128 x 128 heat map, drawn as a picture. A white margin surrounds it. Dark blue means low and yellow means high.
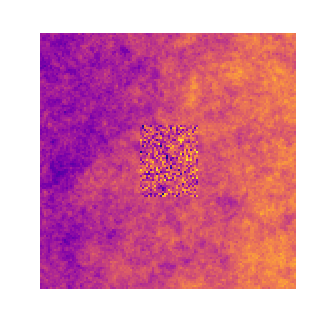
No row or column stands out. An odd patch, rougher than its surroundings, sits in the centre. The field climbs toward the right. The centre is the roughest part.
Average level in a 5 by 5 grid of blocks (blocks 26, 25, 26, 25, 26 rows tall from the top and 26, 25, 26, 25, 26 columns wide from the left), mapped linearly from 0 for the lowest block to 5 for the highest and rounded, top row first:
01244 / 01344 / 02334 / 12334 / 12335
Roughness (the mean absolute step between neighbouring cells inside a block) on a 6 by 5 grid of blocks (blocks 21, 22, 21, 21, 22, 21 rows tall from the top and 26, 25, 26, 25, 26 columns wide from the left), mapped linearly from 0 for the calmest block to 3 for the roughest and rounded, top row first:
0 0 0 0 0
0 0 0 0 0
0 0 3 0 0
0 0 3 0 0
0 0 0 0 0
0 0 0 0 0
